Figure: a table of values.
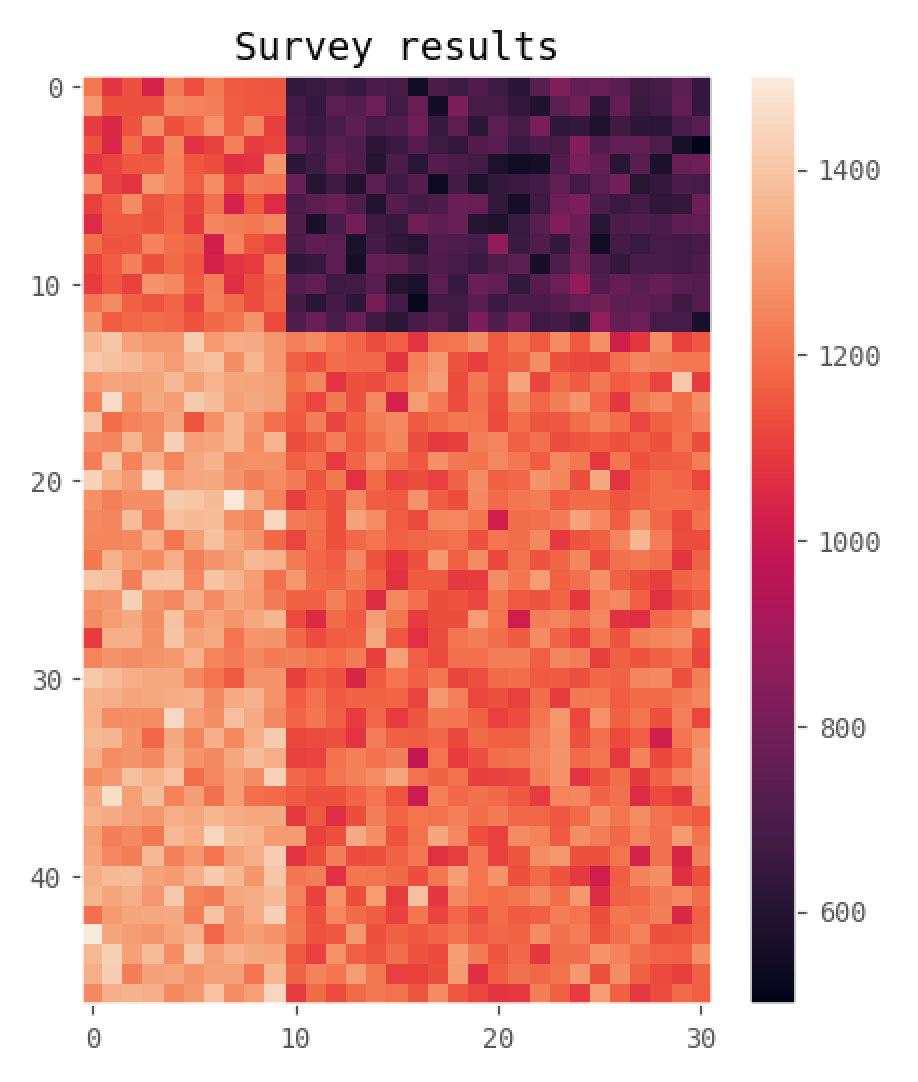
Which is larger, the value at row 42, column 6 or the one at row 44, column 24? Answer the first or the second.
the first
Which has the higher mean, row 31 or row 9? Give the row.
31
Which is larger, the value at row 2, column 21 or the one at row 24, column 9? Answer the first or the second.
the second
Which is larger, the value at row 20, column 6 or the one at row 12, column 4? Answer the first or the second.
the first
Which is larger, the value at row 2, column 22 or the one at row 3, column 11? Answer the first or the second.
the first
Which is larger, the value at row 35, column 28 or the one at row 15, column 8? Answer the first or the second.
the second
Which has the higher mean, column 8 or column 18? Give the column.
8
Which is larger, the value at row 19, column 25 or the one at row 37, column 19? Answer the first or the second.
the second
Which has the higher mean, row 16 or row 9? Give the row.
16
